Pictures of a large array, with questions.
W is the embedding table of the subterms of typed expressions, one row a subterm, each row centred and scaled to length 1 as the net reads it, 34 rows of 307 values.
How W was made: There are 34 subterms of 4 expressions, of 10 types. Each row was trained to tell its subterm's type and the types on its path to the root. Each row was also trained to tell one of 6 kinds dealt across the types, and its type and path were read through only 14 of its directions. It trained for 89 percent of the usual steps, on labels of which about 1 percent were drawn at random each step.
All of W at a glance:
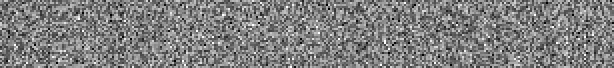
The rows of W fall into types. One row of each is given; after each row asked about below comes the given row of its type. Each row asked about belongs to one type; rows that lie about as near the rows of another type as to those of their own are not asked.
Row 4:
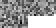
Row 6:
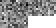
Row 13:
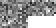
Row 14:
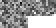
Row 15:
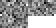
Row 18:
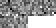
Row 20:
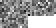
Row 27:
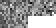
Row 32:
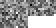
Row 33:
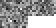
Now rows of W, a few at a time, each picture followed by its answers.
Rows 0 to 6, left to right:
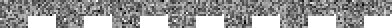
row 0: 20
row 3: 33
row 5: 4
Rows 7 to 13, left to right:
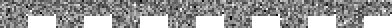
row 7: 27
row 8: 20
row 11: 33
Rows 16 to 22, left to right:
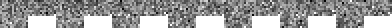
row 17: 6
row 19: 15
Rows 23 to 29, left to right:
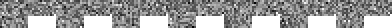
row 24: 33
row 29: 27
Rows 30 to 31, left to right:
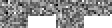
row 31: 27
